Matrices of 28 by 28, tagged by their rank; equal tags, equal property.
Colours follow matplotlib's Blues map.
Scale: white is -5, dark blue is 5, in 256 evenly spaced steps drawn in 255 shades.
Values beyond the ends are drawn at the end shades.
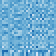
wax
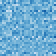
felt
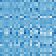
wax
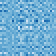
wax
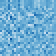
felt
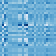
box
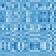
wax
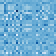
wax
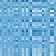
box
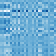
box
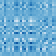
box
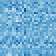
felt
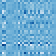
box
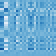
box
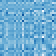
wax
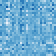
felt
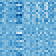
wax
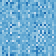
felt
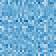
felt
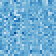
felt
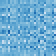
wax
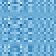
box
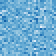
felt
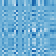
box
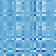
box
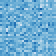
felt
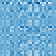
wax
